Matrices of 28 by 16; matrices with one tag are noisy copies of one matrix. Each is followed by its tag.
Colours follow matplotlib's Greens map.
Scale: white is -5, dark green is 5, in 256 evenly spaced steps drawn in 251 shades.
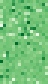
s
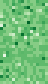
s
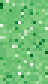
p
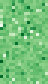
s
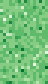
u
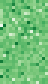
s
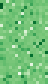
p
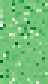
s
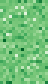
u
